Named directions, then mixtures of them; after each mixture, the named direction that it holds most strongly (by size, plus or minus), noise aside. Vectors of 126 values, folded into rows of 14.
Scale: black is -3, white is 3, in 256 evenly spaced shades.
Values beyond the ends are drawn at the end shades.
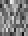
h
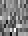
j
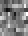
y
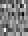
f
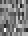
f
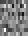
f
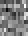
y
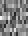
j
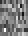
f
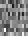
f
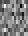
f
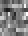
y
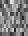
h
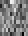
h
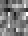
y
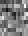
y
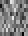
h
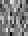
h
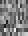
j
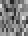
h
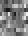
y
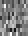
j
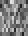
h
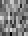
j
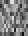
h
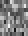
h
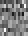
f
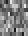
h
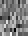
j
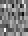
f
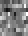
y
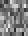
h
